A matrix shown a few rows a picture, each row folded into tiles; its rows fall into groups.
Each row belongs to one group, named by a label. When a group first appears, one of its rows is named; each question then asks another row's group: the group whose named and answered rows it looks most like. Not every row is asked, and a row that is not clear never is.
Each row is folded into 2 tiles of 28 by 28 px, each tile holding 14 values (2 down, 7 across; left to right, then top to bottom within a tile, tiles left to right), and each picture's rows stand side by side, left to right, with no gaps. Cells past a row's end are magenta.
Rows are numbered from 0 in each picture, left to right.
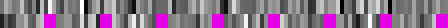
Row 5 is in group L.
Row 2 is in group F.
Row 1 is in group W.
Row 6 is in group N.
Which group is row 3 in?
N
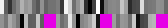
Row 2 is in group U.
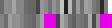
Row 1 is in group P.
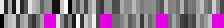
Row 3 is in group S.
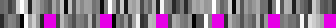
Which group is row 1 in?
P
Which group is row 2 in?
W
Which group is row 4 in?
P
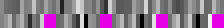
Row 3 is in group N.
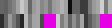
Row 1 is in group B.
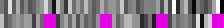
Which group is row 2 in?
B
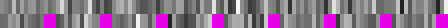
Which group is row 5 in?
P
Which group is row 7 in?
P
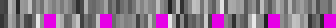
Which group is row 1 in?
U
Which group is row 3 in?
L
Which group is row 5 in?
B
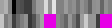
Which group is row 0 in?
B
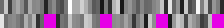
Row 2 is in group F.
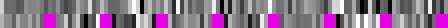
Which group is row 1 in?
N
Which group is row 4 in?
S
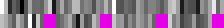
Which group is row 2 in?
F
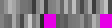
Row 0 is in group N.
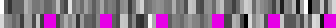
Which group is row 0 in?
F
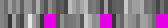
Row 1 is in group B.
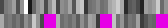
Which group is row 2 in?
B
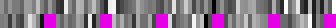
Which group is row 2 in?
F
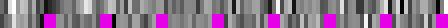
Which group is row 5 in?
L
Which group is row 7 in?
P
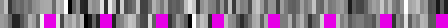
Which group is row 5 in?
N
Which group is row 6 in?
B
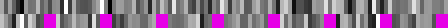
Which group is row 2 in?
W
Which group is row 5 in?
B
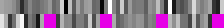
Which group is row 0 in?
U
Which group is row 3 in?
F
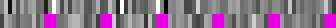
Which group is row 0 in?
P
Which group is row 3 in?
U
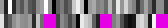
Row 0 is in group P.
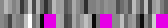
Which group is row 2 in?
N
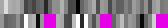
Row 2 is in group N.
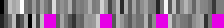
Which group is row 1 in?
S
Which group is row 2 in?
P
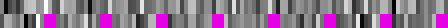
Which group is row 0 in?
S
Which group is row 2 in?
U
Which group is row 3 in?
W
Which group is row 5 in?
F
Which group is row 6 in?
U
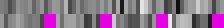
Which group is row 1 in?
B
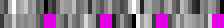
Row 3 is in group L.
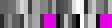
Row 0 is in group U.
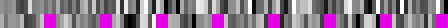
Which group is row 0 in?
U
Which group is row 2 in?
S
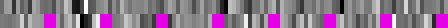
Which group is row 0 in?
L
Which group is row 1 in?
U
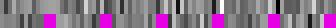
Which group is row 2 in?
P
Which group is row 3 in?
P
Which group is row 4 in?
S
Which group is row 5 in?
N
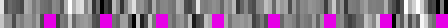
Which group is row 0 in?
F
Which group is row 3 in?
U
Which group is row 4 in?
B
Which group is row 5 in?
P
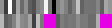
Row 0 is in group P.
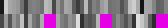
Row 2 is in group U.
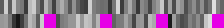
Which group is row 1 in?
L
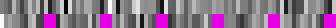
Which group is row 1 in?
P
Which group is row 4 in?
S
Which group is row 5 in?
F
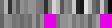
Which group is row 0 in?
P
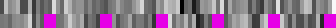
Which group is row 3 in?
B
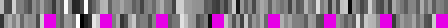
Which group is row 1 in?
U
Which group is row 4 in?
L
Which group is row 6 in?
L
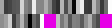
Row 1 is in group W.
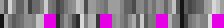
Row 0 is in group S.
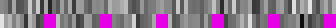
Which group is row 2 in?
U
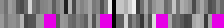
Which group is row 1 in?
P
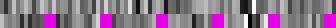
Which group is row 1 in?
W
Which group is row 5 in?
F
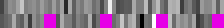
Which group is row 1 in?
P
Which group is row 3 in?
B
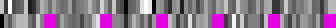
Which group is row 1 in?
S
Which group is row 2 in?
N
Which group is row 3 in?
L
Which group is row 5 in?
L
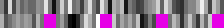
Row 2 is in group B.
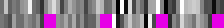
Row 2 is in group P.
